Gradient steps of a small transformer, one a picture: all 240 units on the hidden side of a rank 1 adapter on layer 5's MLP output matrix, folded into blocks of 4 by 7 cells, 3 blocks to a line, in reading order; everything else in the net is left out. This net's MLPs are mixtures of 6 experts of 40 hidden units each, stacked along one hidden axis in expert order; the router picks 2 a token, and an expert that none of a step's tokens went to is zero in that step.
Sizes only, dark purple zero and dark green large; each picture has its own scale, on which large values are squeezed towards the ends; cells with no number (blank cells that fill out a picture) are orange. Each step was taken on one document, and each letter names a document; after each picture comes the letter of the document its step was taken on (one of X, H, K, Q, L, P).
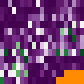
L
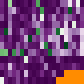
L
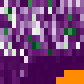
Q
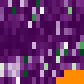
L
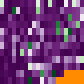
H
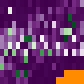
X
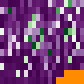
Q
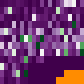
X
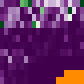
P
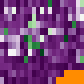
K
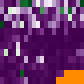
P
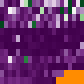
P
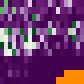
X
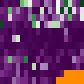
P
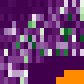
Q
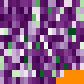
Q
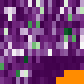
Q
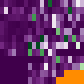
K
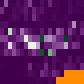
X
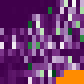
H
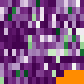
L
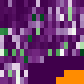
L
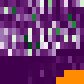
K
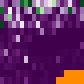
P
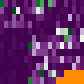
H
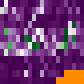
X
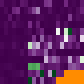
H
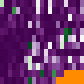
H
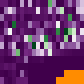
Q
